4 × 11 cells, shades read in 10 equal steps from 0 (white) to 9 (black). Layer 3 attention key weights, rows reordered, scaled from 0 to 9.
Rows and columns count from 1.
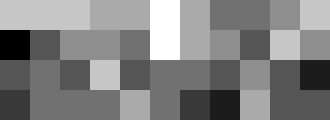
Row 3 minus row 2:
-3 -1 2 -2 1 5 2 2 -2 4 4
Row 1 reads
2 2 2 3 3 0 3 5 5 4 2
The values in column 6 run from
0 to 5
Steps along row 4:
down same same down up up up down up same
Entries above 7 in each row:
0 1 1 1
